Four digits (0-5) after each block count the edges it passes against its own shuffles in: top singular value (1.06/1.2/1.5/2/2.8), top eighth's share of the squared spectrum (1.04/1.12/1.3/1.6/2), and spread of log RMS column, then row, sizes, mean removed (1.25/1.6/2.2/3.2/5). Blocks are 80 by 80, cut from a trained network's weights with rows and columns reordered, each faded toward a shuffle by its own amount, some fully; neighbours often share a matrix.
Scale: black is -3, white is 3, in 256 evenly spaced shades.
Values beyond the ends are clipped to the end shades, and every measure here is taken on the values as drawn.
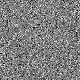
2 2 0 0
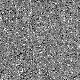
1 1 0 1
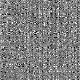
3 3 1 3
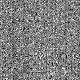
2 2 0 2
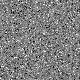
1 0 0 0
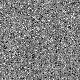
1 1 0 0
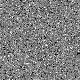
0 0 0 0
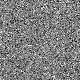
0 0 0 0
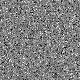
0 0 0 0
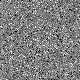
0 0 0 0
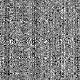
3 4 2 3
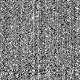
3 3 0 2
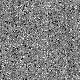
1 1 0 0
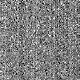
3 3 1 2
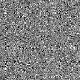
3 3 2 2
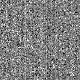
2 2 0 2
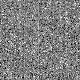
1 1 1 1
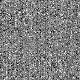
2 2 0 2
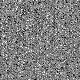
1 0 0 0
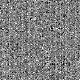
2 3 1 2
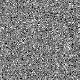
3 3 1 1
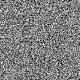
2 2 0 0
